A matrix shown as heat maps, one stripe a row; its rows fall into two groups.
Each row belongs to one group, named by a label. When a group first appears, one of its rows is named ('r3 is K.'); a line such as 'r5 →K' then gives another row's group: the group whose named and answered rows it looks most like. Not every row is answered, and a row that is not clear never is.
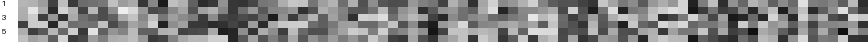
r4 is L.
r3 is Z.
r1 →L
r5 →Z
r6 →L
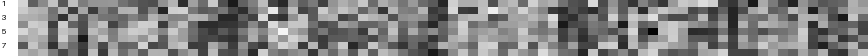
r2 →L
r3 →Z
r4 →L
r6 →L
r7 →L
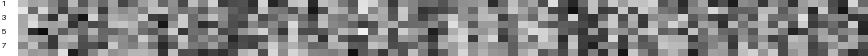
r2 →Z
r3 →L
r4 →L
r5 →Z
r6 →L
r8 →L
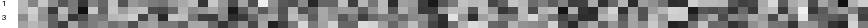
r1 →Z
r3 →L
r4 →Z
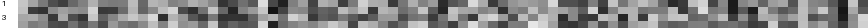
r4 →Z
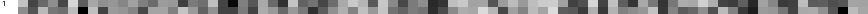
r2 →Z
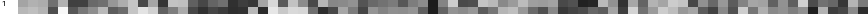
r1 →L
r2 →L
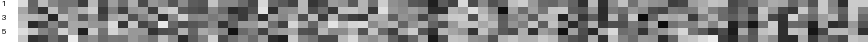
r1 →Z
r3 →L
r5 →L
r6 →Z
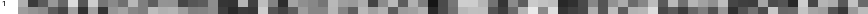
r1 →Z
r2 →Z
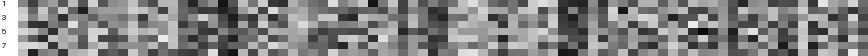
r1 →Z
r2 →L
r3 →Z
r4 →Z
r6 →Z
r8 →Z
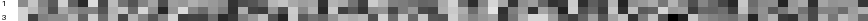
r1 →L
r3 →Z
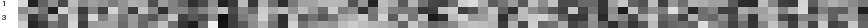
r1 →Z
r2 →L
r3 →Z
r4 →Z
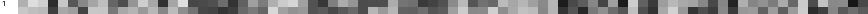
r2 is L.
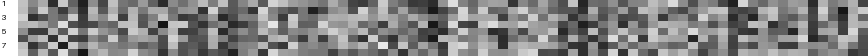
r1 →L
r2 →Z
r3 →Z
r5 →Z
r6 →L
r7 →Z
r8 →L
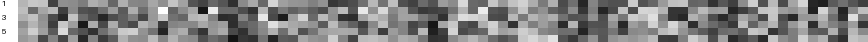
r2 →Z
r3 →Z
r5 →L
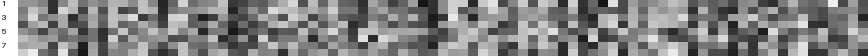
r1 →L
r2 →L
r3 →L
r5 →Z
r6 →Z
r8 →L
